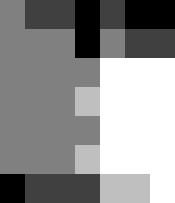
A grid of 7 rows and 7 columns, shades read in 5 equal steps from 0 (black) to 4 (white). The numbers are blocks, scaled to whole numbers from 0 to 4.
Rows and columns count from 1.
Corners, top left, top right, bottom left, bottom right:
2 0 0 4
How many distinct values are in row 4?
3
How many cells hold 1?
8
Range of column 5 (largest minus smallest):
3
